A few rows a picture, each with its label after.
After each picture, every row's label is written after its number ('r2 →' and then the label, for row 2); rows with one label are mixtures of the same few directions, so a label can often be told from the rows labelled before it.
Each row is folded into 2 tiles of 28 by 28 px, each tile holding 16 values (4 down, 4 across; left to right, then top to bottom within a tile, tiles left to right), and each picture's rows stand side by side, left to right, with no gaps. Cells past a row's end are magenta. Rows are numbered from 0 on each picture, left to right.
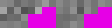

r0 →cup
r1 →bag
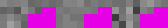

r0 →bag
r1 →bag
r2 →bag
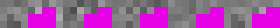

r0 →bag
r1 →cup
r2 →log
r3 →bag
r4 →bag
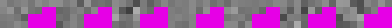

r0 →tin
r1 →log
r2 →cup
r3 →bag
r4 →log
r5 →bag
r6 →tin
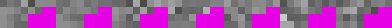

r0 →log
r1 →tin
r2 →log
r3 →cup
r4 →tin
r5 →tin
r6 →cup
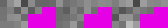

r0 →log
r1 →log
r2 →log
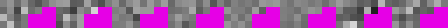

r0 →bag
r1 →cup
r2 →tin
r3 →bag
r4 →log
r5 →tin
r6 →bag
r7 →cup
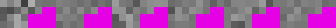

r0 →log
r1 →log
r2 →tin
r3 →cup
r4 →bag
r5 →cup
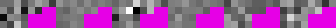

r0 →bag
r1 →log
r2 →cup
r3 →bag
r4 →tin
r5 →cup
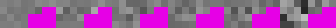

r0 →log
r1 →cup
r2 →tin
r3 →tin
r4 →tin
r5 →tin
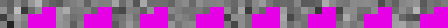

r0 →bag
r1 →log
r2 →log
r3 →log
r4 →bag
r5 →cup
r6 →cup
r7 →tin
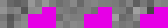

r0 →bag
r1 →log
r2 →cup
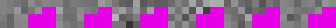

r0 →bag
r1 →cup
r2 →log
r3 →log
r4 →tin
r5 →bag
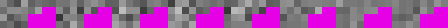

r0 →log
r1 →bag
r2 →tin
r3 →log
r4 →cup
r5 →cup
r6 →log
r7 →bag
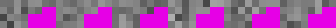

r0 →bag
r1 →bag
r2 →bag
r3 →bag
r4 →log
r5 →bag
